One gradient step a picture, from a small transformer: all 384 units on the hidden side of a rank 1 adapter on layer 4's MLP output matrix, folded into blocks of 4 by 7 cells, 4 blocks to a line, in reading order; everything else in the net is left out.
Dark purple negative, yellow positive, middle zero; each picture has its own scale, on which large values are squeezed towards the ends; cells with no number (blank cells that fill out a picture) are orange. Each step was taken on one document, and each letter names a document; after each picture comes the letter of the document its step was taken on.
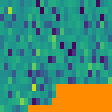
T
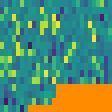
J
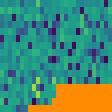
T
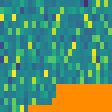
J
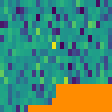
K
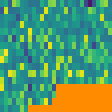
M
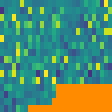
J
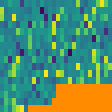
J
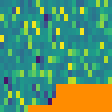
T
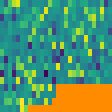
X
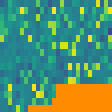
K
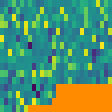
T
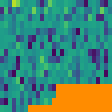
X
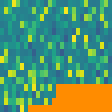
M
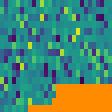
M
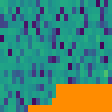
T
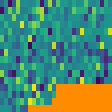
X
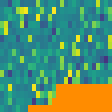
K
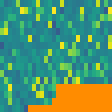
K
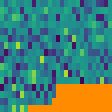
M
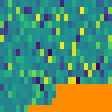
K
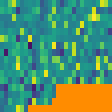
X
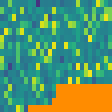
K
